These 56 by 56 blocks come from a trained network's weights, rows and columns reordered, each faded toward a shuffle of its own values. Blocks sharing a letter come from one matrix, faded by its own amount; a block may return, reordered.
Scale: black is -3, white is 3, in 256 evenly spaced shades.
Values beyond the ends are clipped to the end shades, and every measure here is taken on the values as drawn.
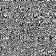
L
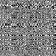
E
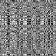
E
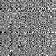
E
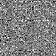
L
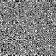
L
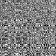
E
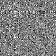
L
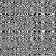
E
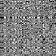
E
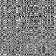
E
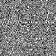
L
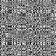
E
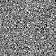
L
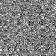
L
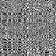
E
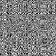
E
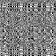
E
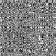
E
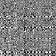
E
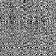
E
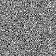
L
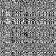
E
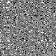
L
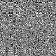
L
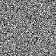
L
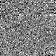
L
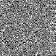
L
